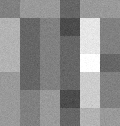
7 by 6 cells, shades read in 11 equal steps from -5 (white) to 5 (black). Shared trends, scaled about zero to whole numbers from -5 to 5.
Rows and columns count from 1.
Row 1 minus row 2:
2 -2 -1 -1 3 -1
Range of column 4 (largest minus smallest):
1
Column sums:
-9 3 -3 9 -22 -1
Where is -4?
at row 2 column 5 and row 3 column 5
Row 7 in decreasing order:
1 0 -1 -1 -1 -2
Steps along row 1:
down same up down same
